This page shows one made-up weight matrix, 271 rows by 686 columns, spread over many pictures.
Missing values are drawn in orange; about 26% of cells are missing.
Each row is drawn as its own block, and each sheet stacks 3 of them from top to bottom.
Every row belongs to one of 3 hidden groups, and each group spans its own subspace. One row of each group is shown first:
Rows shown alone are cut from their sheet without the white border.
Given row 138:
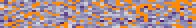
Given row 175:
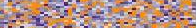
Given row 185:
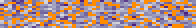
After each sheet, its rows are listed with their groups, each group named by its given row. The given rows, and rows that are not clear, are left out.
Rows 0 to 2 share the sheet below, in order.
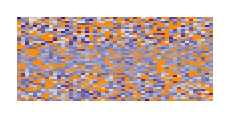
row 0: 185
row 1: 185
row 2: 175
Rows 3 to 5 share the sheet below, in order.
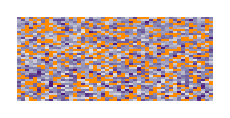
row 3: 175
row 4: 138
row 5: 185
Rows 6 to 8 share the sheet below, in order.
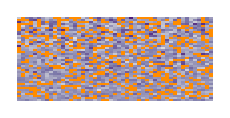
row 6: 185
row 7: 185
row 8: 175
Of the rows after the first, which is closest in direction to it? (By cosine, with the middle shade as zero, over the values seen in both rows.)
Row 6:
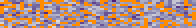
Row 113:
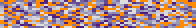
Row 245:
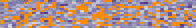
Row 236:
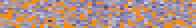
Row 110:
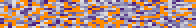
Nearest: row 245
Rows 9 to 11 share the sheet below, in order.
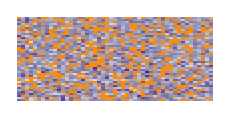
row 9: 138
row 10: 175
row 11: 138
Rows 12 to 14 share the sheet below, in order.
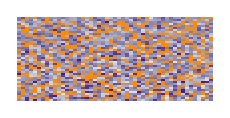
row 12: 138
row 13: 185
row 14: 185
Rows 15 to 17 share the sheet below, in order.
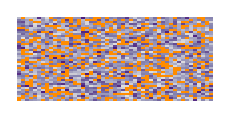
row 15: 175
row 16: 138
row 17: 138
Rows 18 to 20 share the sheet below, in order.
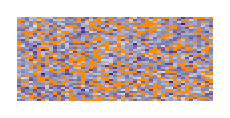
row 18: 175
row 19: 175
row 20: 138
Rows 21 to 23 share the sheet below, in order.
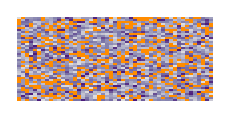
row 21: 185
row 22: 175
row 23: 175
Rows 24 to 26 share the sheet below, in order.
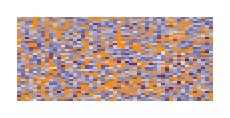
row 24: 138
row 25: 185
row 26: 185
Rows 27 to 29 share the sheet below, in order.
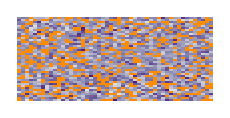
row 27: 175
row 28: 185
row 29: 138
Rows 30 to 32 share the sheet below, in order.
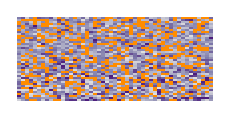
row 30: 175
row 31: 138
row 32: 138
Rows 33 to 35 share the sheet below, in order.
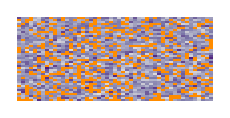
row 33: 185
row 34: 138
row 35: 138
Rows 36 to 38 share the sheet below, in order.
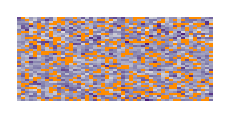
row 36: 175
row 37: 175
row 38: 175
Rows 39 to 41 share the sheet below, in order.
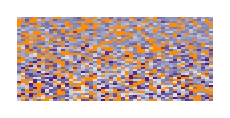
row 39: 138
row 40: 175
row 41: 175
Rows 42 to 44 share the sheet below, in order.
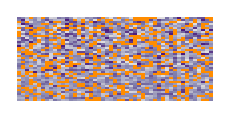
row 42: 138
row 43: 185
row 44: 185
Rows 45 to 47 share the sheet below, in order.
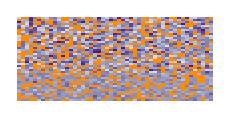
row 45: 185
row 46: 138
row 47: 175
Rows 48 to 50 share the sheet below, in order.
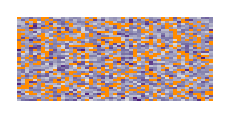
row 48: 175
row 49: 185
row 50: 138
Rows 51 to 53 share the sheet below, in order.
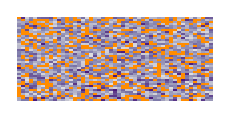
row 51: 175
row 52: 138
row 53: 185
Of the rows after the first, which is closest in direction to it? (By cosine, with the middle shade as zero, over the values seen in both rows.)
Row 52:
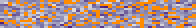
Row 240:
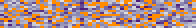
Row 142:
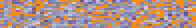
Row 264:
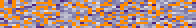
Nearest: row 264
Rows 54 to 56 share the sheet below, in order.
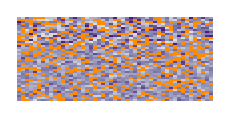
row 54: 138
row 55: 185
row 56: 185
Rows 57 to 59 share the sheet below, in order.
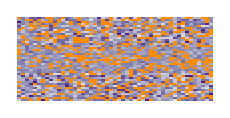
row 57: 185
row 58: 138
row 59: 175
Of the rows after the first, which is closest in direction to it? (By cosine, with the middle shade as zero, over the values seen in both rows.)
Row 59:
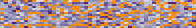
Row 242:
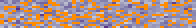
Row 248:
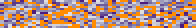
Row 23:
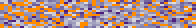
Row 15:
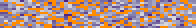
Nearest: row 242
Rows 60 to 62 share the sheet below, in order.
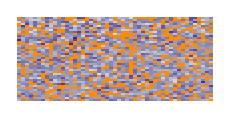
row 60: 185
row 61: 138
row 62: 175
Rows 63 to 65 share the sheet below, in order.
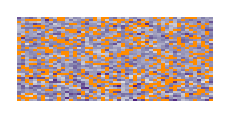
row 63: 175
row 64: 138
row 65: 175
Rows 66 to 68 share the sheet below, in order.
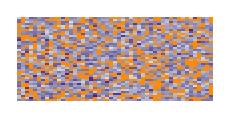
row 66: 138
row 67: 185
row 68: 138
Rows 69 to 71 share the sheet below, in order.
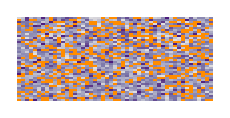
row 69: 138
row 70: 175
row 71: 185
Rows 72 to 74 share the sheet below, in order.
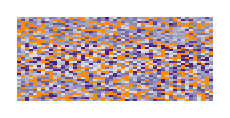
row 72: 175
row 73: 175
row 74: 185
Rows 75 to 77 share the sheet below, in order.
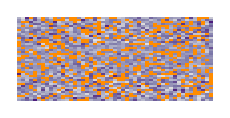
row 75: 175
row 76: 138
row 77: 185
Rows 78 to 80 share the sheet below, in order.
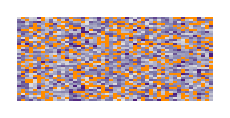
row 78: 175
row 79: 138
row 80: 175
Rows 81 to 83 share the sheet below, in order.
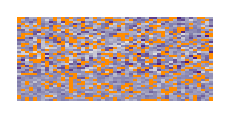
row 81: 175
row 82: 138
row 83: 185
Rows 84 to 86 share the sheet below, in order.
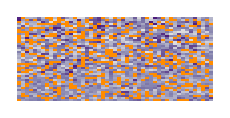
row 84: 138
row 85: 185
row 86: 138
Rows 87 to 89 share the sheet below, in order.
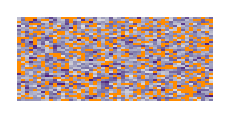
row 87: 138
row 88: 175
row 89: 138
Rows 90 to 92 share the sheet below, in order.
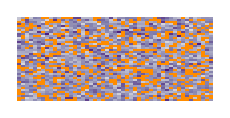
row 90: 138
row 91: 138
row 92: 138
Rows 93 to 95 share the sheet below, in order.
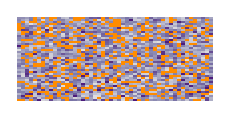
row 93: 138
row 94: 185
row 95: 175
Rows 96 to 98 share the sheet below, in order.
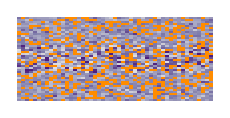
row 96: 138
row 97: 138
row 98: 185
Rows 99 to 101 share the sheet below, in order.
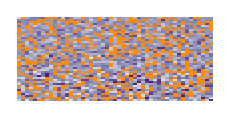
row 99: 185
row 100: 185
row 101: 175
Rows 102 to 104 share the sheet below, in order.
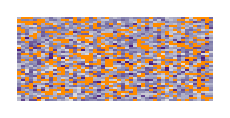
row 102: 138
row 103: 185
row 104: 185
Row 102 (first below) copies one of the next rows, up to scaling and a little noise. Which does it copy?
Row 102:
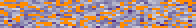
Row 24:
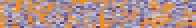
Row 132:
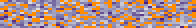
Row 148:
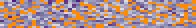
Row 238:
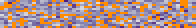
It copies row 24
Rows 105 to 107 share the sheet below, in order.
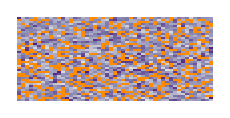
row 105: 185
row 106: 138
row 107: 175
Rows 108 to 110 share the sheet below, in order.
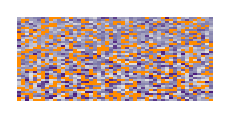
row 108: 138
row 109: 185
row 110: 185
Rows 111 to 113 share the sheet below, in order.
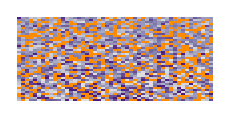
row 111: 185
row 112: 185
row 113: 175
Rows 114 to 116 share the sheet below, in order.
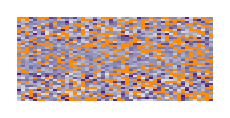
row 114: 138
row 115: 175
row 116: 175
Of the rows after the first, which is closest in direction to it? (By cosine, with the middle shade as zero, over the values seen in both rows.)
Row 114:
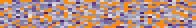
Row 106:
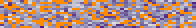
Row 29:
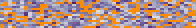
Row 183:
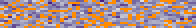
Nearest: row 29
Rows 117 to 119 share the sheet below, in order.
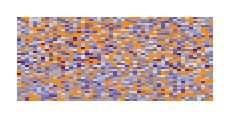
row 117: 185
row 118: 138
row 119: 185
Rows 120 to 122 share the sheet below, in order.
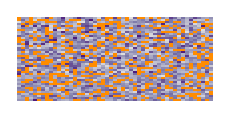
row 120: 185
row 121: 175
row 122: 185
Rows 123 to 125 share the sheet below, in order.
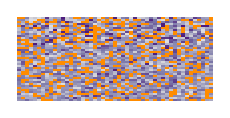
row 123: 185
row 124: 138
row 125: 175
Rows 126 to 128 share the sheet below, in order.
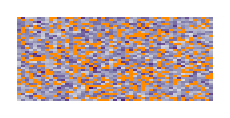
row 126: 175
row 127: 175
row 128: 175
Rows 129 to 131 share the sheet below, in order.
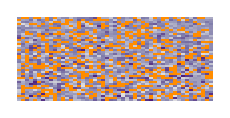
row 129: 138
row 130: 185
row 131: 175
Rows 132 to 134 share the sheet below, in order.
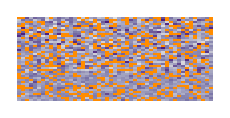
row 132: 138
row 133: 185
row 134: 175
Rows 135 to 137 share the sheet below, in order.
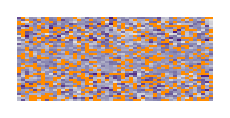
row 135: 138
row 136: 175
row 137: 185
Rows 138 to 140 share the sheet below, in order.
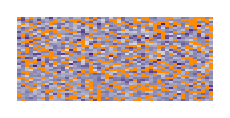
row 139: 138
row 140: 138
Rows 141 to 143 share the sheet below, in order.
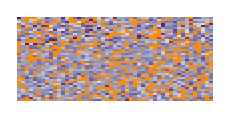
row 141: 185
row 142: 185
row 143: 138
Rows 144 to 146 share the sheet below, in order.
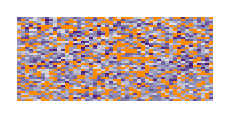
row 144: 175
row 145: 175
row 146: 175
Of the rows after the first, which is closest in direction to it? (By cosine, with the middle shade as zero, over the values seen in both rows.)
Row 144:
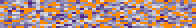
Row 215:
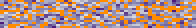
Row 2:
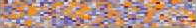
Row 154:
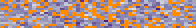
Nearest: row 2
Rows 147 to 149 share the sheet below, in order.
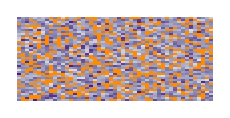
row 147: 138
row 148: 138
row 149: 185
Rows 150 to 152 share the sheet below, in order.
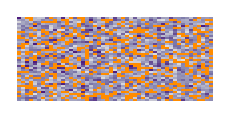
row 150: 185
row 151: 138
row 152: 138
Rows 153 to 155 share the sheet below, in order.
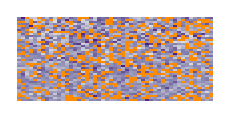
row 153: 175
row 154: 175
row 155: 175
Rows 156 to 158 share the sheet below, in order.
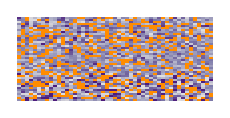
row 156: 185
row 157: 138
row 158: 185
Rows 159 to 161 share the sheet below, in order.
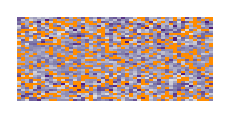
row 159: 175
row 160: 185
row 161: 175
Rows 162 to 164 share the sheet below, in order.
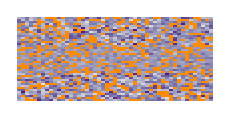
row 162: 175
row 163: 175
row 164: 138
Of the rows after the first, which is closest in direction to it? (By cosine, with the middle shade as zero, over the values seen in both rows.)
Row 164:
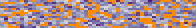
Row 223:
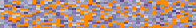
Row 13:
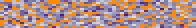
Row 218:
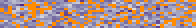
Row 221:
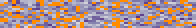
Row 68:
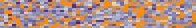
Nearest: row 223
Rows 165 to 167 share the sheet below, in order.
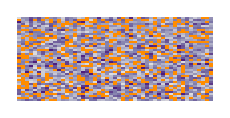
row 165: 185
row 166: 175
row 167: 138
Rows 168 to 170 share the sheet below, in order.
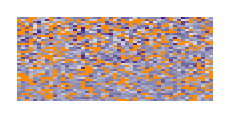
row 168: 175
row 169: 138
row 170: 185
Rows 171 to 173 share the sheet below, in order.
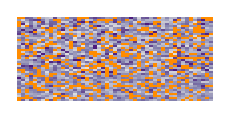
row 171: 185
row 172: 175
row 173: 185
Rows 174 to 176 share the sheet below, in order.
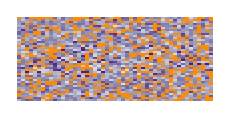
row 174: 185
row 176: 138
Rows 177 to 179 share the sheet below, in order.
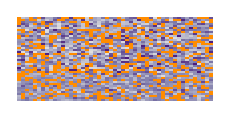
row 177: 138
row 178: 138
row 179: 185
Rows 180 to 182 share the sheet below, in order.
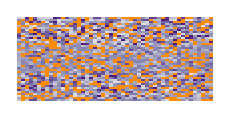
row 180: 175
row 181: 175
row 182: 185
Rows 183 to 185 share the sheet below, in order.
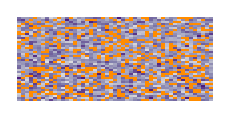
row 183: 138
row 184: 138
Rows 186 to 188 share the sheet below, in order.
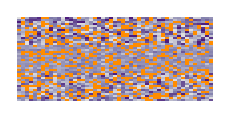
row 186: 185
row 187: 175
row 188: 175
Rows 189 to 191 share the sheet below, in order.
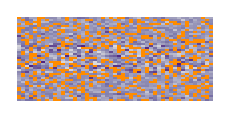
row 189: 138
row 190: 138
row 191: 138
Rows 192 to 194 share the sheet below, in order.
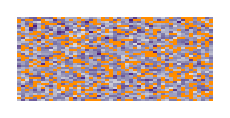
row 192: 175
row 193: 138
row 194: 185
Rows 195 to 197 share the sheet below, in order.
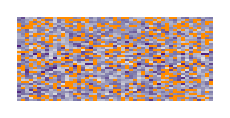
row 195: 175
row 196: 185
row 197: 138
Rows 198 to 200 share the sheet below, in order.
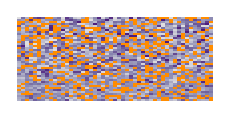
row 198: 185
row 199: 175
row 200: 175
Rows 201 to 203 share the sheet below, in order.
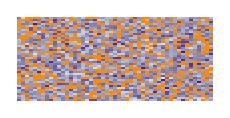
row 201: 175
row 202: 175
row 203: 138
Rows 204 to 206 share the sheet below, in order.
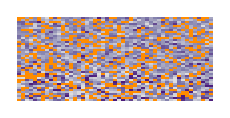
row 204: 175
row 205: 175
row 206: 175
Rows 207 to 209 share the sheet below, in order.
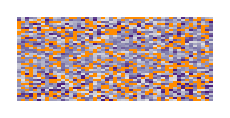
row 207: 175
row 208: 138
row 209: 175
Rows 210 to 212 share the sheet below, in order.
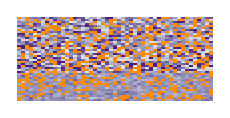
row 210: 138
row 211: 138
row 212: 138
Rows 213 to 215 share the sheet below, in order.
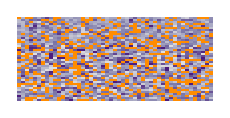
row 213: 175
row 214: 185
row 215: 185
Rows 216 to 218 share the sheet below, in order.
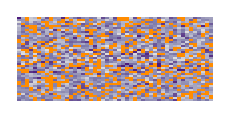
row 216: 185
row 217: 138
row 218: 175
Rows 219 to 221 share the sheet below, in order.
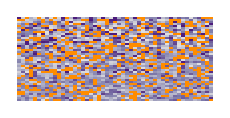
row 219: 185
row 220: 175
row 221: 175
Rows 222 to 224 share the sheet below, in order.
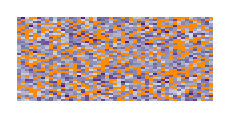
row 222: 175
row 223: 138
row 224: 138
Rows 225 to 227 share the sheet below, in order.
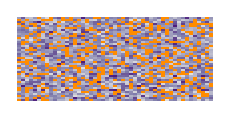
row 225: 175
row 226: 138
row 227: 185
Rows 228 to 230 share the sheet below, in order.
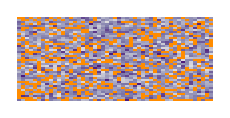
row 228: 138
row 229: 175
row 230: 138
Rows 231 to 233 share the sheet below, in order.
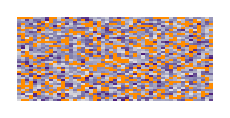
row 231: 138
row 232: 138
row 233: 175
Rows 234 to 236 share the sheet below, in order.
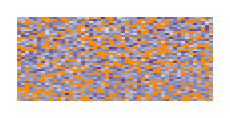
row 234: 138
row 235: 185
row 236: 138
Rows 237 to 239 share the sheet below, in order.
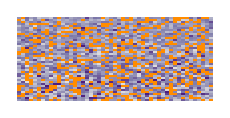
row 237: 175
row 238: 138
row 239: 138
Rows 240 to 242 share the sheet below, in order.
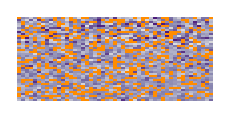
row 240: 138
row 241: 175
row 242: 175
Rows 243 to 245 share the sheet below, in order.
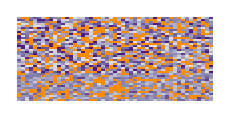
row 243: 138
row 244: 175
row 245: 185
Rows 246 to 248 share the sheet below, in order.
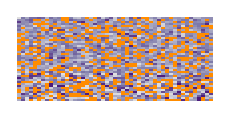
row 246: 185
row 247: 185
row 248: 185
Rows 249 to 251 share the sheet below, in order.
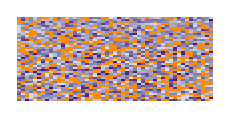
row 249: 138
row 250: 185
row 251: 175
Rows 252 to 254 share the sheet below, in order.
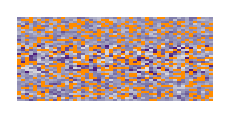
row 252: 185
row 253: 175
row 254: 138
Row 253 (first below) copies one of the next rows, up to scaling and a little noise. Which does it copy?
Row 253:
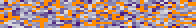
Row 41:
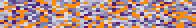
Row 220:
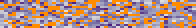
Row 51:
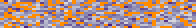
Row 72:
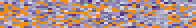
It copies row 72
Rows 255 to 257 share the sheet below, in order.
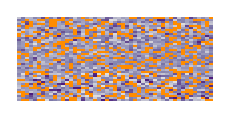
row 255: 185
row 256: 138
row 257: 175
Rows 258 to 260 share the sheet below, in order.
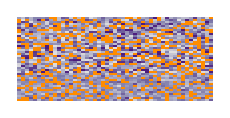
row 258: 138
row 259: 175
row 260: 175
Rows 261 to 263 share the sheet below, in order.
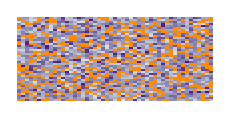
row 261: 185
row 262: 175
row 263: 175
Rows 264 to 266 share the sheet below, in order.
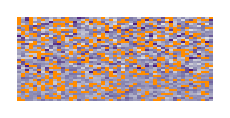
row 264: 138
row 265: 138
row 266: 138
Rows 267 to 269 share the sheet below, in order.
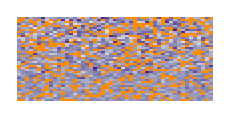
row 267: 138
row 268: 175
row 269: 185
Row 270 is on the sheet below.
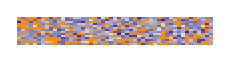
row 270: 185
